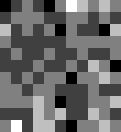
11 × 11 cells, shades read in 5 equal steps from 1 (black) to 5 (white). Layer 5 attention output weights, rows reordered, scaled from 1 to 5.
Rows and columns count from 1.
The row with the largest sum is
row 11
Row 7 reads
3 2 3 2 3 3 1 3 3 4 3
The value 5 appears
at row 1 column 7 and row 11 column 2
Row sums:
31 28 27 28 26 26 30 27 31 30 34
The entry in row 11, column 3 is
2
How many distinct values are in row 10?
3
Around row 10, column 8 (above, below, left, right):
2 3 2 4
